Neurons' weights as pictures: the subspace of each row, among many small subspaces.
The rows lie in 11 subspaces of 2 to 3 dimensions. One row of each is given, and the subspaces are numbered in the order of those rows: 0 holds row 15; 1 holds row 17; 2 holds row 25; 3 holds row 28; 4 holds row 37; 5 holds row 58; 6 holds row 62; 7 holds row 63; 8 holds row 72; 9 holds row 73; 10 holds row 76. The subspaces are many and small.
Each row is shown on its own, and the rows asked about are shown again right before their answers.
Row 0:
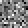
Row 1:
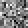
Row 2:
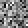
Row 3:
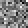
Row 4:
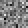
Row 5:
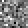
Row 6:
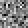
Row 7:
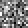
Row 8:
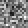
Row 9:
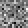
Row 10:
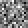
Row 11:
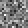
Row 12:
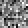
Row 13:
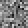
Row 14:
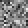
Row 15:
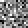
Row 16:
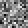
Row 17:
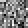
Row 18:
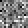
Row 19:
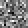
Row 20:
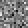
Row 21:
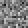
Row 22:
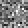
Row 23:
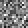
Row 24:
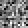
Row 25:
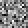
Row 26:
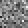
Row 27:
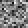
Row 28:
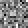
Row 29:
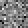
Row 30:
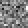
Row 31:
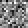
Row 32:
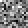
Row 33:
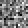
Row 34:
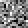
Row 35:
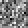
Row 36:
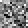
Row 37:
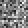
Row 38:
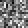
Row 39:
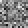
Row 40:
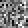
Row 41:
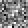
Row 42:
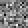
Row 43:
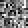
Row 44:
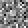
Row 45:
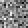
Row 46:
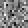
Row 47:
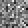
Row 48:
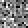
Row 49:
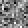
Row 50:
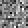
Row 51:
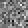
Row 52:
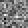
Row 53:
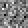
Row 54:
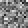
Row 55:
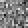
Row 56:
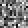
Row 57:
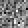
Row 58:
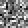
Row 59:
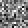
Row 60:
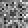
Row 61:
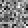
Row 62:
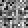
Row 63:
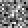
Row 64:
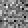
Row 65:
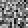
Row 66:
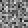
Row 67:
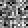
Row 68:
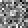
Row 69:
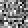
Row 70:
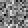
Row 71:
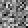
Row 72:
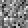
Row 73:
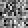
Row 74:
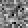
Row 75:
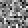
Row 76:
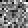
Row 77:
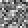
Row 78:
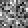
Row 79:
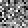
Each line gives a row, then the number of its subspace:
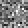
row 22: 4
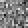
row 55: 1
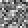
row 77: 10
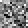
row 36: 5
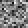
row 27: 10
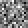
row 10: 7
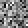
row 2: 6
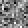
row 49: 8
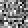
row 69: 4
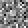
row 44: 3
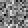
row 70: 6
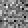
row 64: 4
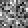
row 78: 5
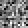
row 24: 6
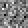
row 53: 6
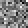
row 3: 10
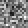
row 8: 5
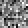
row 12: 8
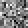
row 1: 9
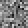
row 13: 4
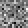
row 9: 7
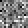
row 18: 0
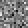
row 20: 9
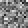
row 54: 10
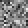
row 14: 5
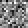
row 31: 10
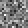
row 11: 7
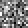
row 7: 9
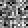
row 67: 6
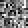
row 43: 9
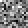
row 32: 5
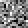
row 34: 5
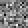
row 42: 3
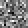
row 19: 5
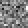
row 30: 5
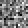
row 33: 8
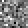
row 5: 8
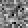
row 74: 7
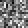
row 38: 6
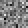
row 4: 3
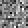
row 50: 4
